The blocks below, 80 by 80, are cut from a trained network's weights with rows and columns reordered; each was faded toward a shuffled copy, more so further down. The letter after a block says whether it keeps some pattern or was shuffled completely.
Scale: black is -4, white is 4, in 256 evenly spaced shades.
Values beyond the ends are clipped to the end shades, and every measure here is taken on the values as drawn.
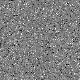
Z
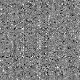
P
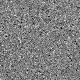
Z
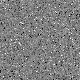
Z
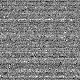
P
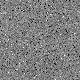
Z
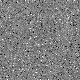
Z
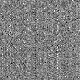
P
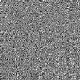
P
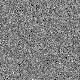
Z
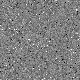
Z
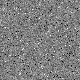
Z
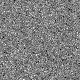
Z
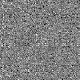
P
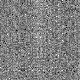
P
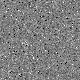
Z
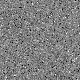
Z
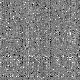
P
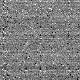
P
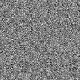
P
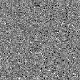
P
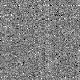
P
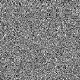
P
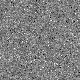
Z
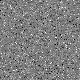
Z
